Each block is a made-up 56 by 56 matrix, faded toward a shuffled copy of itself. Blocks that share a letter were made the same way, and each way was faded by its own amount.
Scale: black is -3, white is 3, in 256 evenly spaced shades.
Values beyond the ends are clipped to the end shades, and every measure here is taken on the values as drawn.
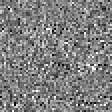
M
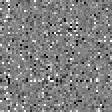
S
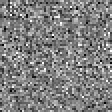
M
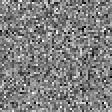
M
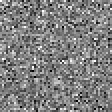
M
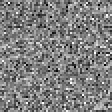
M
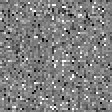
S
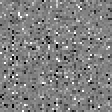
S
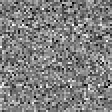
M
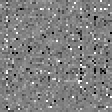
S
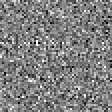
M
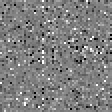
S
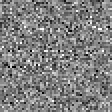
M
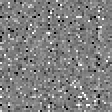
S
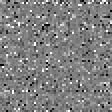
S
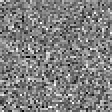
M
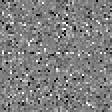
S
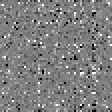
S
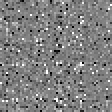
S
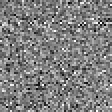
M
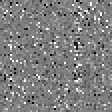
S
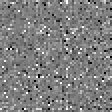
S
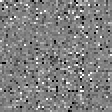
S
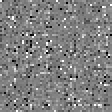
S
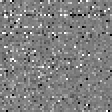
S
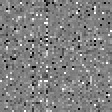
S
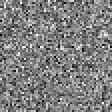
M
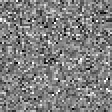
M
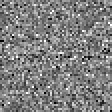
M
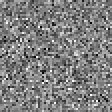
M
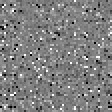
S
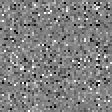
S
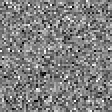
M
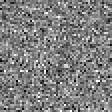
M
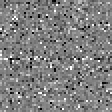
S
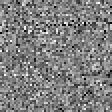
M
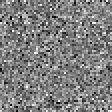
M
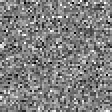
M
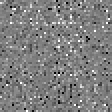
S
